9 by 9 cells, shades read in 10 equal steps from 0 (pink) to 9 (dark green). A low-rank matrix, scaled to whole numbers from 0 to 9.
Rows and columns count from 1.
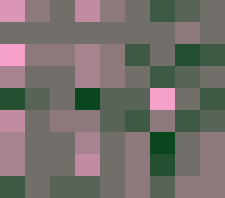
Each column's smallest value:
0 4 4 2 4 4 0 4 4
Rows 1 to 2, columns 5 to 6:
4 5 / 5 5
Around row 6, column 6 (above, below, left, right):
6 4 6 4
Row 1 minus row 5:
-7 -2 0 -7 -2 -1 7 1 -2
